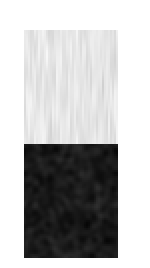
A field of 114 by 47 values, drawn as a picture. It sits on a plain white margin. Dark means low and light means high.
The table splits into 2 rows of 1 panel. Panel 1,1: very high, streaked downward, faint in contrast. Panel 2,1: very low, blotchy, faint in contrast.
